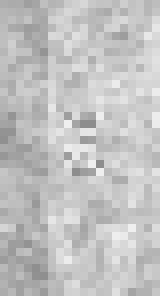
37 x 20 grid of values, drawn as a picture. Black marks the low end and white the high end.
Roughest part: centre. Odd patch: rougher, in the centre. Seam: vertical, 30% of the way across, the right part higher.
